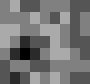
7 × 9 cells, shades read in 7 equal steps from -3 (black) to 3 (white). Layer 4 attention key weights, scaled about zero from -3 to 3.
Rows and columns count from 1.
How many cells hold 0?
26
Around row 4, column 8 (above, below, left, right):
-1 0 0 -1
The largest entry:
1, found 13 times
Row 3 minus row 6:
2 1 0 1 2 1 0 -1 0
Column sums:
0 -2 -7 -3 -1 3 2 -5 -4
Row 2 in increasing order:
-1 -1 0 0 0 0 0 1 1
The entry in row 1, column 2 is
1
